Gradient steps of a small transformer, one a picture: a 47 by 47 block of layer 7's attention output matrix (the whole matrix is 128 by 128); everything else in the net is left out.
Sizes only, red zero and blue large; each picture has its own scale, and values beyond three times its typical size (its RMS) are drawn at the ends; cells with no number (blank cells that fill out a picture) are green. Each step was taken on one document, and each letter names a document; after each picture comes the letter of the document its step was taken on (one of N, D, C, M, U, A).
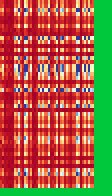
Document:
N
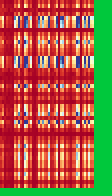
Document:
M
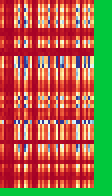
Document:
M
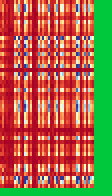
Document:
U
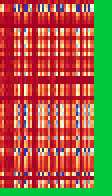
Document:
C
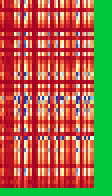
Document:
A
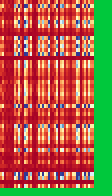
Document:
C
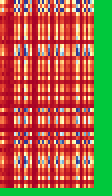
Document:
U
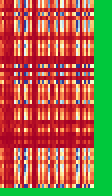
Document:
C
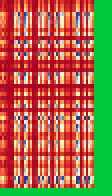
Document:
U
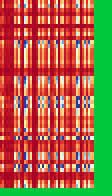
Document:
A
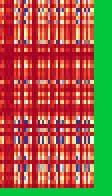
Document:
A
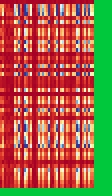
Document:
A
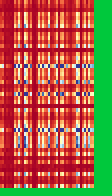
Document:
C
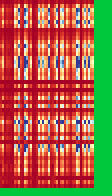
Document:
M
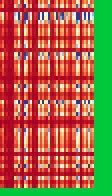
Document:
N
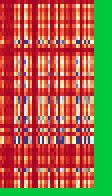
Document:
A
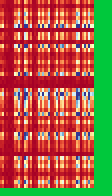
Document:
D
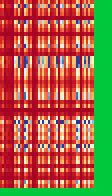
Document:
M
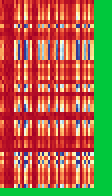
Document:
N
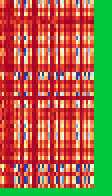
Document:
U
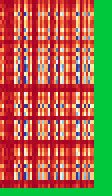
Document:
D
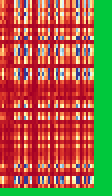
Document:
U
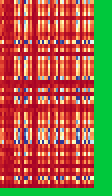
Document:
A
